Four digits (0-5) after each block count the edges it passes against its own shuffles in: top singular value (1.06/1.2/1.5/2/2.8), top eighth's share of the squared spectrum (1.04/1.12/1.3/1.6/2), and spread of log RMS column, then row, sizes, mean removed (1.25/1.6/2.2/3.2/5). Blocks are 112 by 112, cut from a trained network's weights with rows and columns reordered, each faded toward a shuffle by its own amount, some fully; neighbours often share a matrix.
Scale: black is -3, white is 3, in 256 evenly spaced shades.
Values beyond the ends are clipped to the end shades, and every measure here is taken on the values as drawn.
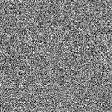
3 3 1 2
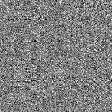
4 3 2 2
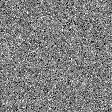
0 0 0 0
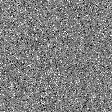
1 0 0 0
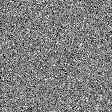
0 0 0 0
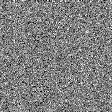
3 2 0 1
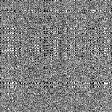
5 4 2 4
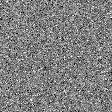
2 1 0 0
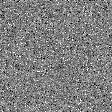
1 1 0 0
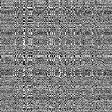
5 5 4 3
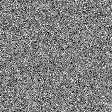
1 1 0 0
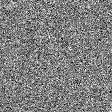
2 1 0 0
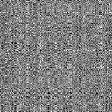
5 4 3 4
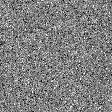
0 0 0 0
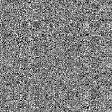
4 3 2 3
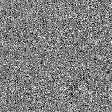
3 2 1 1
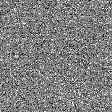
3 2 1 0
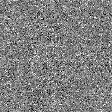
2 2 1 1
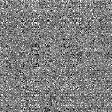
4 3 3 2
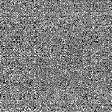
4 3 2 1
